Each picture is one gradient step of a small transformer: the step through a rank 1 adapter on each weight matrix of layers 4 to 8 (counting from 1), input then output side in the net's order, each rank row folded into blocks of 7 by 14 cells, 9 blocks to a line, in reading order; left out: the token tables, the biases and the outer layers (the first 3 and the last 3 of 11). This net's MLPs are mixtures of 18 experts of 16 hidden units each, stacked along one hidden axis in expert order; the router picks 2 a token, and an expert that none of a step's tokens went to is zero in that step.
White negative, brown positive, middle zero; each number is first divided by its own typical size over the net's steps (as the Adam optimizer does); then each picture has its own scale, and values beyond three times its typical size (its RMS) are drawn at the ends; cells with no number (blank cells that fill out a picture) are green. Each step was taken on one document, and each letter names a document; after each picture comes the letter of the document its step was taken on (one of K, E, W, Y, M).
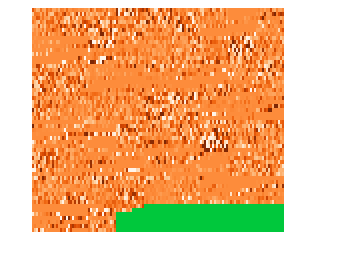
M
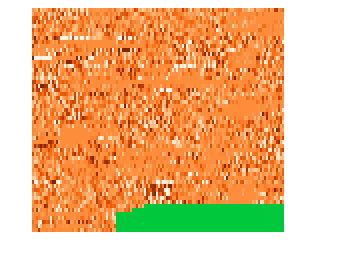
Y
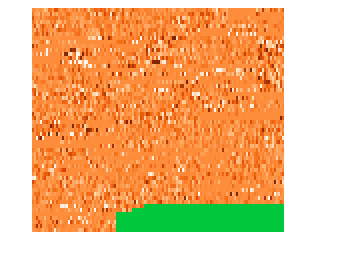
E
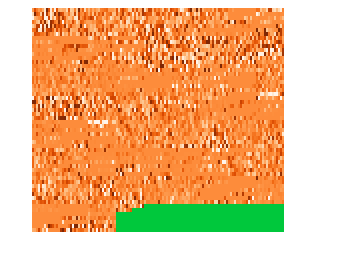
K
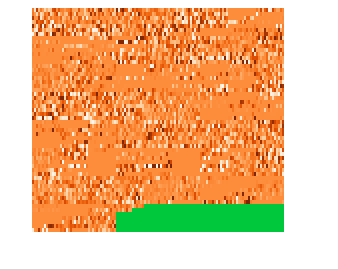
K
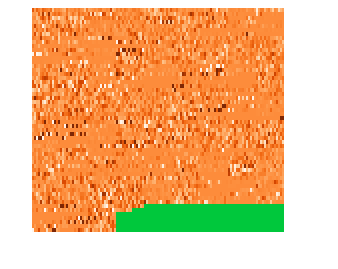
E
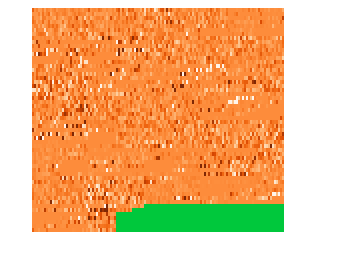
E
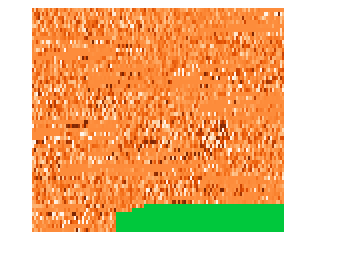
M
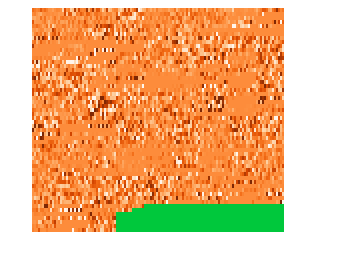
Y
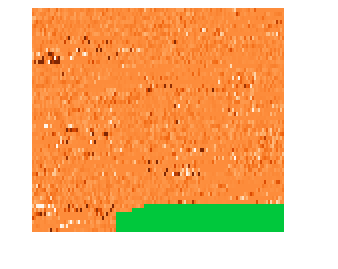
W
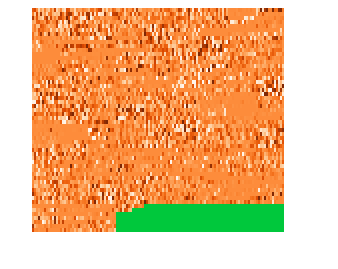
K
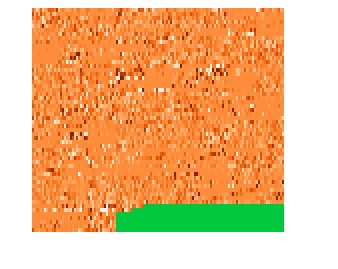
E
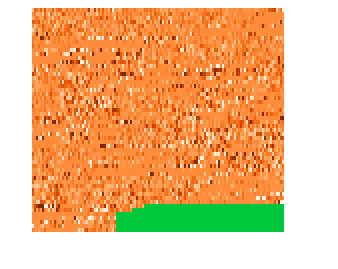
E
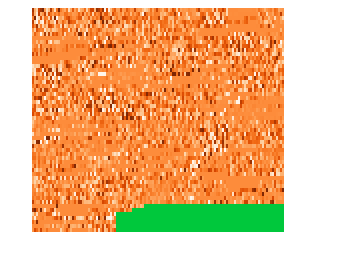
M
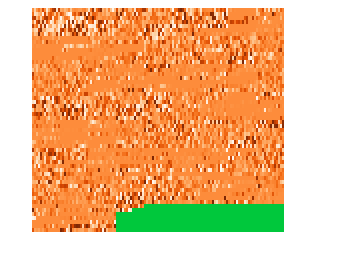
K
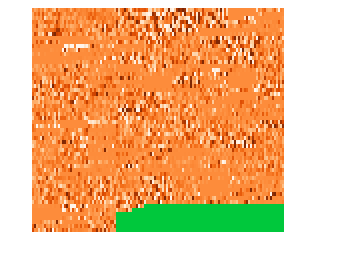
K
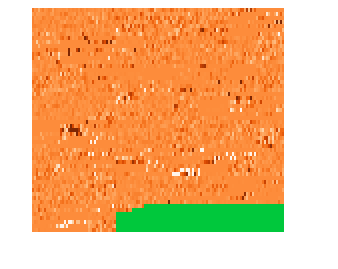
W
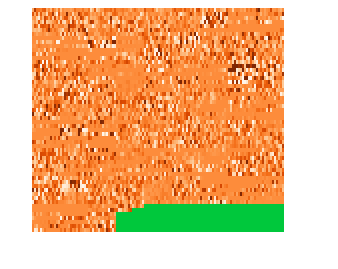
M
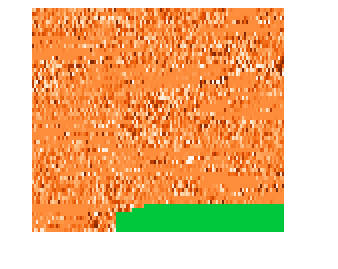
M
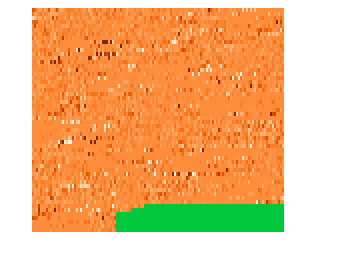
W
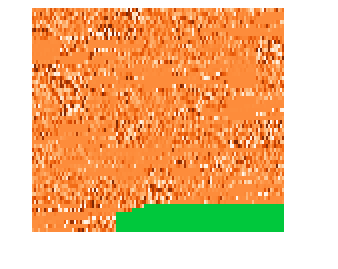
Y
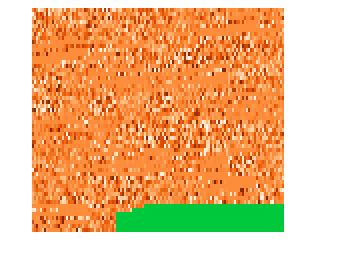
M
